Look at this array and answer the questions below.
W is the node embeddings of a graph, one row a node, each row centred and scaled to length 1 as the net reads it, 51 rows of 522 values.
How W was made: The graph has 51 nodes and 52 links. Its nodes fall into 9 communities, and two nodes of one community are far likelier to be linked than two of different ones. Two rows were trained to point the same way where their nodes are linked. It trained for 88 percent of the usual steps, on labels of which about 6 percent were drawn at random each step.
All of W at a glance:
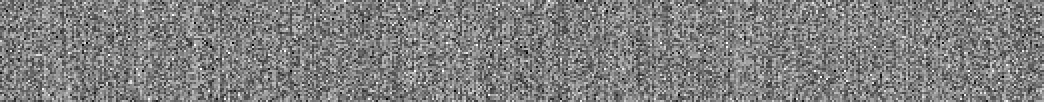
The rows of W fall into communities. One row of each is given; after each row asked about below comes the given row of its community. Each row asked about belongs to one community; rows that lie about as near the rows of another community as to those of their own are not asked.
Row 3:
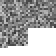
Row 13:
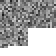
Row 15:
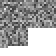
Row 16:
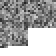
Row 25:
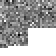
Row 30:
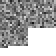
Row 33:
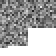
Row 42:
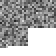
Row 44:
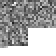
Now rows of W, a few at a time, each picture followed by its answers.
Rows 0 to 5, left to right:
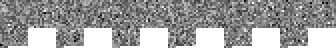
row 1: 13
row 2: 15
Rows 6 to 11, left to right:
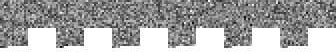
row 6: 16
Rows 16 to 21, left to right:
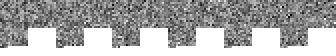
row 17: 16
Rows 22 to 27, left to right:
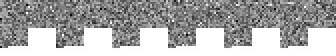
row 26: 44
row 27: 15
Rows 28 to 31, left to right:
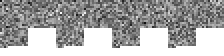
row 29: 33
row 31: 25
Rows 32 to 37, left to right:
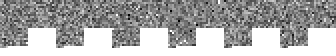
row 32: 42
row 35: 30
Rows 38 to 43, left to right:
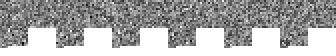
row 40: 3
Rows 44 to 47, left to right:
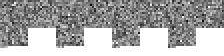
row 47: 3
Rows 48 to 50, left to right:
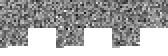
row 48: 42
